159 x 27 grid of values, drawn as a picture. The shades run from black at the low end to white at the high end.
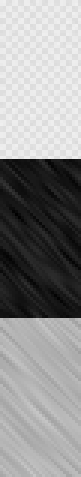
The table splits into 3 rows of 1 panel. Panel 1,1: very high, checkered, faint in contrast. Panel 2,1: very low, slanting down to the right, faint in contrast. Panel 3,1: high, slanting down to the right, faint in contrast.
